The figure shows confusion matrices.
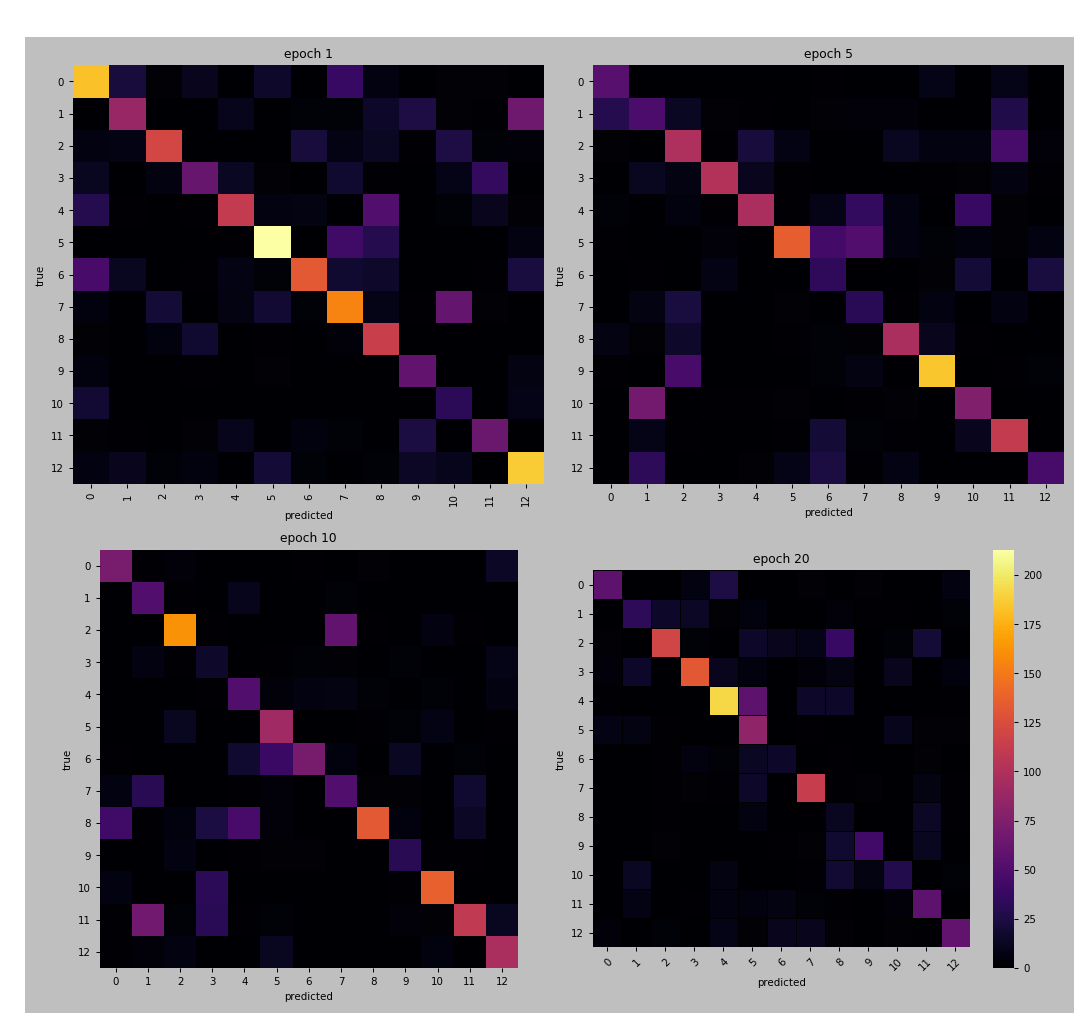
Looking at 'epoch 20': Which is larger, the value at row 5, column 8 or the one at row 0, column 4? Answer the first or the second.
the second
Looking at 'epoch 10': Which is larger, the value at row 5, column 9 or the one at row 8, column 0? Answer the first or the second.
the second
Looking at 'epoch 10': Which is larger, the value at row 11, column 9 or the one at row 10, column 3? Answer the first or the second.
the second
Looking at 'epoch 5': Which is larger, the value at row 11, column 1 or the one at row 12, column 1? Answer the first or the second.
the second
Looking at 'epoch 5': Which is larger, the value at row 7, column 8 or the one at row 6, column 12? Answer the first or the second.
the second
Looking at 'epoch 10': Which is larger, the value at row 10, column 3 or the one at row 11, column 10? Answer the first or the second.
the first
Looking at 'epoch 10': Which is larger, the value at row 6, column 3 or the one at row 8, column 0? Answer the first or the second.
the second
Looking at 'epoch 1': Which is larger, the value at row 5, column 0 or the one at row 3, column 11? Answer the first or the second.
the second
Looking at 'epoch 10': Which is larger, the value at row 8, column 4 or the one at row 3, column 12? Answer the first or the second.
the first
